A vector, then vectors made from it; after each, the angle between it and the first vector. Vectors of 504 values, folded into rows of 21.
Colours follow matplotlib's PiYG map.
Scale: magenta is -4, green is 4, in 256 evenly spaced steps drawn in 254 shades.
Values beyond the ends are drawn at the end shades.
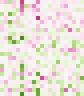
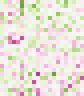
nearly opposite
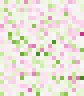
partly aligned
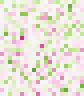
partly opposed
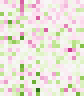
nearly parallel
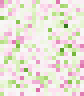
partly opposed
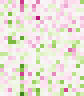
nearly parallel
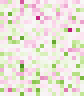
nearly parallel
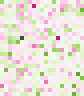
partly aligned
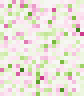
partly aligned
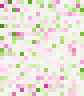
orthogonal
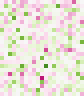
partly aligned
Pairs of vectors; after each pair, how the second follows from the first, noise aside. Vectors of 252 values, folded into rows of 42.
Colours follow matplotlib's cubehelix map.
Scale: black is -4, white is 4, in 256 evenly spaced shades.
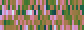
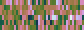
reversed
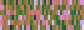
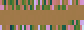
partly zeroed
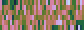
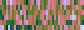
wrapped around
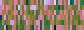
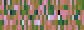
wrapped around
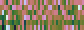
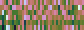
copied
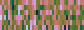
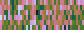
copied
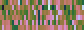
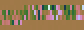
partly zeroed
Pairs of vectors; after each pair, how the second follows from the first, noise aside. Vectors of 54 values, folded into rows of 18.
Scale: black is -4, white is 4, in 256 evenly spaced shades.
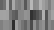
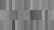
shrunk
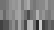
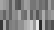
sign-scrambled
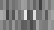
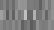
shrunk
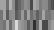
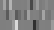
partly zeroed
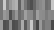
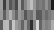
negated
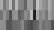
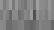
shrunk
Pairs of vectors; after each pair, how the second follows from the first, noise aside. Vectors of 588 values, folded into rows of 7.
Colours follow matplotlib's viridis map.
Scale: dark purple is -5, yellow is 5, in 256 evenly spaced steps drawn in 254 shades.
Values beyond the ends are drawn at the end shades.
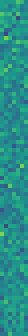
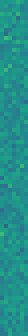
shrunk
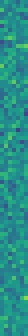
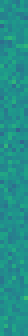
shrunk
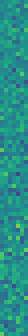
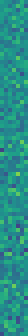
negated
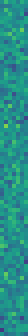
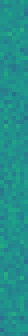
shrunk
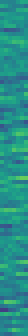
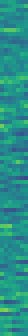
negated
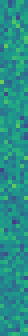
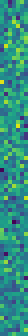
scaled up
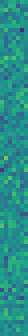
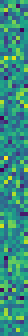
scaled up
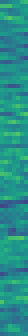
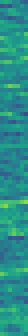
negated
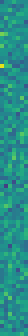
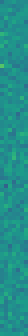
shrunk
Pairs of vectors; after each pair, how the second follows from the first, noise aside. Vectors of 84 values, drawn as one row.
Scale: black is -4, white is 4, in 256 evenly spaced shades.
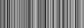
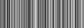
copied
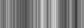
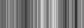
copied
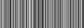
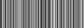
reversed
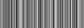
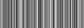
copied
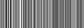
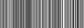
reversed
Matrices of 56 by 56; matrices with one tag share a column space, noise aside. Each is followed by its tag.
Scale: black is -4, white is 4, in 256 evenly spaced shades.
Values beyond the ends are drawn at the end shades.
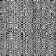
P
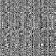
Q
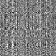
Q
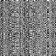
P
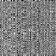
P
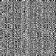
P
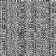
P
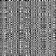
P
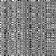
P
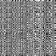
P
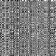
P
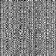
P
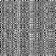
P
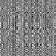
Q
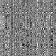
Q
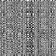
P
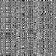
P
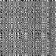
P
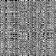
P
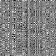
P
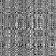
Q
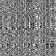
Q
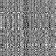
Q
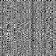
P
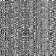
P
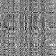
Q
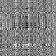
Q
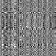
Q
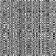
P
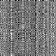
P
